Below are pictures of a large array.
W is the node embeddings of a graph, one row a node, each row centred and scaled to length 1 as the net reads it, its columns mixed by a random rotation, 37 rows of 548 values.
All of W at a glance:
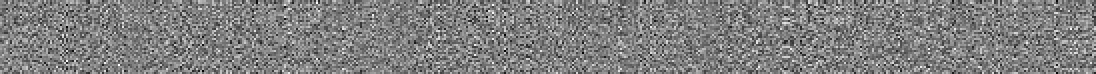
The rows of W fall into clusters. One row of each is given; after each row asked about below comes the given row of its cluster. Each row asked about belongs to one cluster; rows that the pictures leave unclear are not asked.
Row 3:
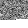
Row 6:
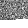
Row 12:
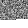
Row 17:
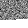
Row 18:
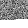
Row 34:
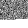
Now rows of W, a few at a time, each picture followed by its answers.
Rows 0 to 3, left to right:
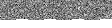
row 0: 12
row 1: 12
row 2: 6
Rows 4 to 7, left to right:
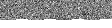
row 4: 12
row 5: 17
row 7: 34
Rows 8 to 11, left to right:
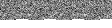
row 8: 17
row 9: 3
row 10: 17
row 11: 3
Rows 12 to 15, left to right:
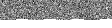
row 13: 34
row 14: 34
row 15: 6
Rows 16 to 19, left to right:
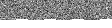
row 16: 12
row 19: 6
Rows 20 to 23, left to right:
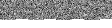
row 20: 34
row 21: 34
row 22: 18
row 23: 3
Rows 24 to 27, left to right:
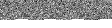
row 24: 34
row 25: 17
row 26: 34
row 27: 18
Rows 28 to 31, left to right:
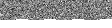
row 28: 3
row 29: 12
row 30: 17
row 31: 6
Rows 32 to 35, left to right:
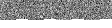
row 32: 12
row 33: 6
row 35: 18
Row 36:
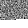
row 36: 12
